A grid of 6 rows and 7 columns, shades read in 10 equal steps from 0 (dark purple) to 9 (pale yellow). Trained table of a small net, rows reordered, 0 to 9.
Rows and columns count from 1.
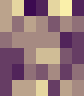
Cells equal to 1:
4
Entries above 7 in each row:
3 0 0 0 0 1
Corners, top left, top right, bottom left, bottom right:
6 1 2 5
